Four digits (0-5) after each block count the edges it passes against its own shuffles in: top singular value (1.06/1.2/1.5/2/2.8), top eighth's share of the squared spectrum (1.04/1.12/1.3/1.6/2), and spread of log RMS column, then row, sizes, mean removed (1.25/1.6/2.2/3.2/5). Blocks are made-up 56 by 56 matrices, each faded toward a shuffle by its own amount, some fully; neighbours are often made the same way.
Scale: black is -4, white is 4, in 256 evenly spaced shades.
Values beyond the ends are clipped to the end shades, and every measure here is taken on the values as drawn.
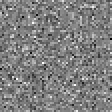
3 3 1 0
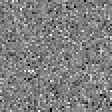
0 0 0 0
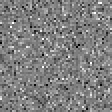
0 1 0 0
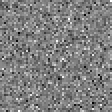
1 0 0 0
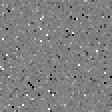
0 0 0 0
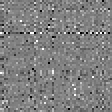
4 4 2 2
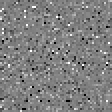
1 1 0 0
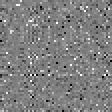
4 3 1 1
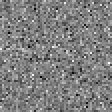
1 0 0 0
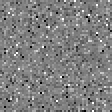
1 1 0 0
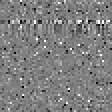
4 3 1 1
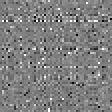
4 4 2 2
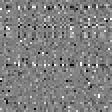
4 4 2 2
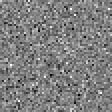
1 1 0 0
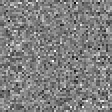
3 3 1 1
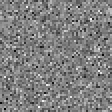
1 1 0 0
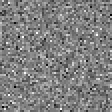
0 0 0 0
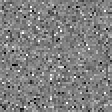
1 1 0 0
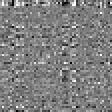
4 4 2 3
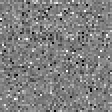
2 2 0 1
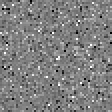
0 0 0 0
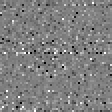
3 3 0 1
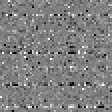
4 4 1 2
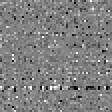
4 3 1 2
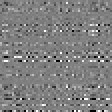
4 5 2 4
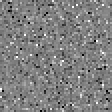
0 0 0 0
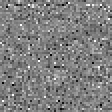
3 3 1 1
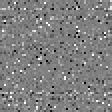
3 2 1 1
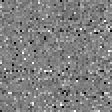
3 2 0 1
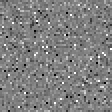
0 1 0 0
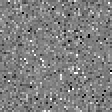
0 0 0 0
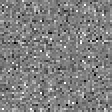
3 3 1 1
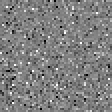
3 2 0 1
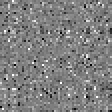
3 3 1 1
